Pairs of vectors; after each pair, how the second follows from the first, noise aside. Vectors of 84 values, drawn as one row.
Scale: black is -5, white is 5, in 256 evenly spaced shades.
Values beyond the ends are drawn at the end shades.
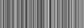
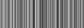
reversed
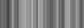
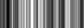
scaled up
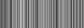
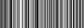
scaled up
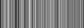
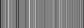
partly zeroed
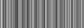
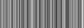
reversed
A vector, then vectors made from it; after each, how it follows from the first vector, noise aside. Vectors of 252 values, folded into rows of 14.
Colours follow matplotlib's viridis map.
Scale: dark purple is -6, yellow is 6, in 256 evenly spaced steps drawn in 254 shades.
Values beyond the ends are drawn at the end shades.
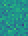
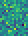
scaled up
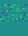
partly zeroed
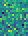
scaled up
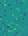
partly zeroed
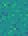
partly zeroed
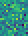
scaled up
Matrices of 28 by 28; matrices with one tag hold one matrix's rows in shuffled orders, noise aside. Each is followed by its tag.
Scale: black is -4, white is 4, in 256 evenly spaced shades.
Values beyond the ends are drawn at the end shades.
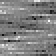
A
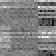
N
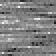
A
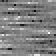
A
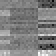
N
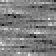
A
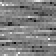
A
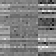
N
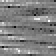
A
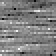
A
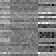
N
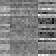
N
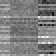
N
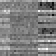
N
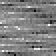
A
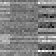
N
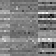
N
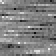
A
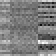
N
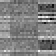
N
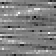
A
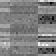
N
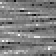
A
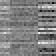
N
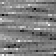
A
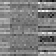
N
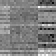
N
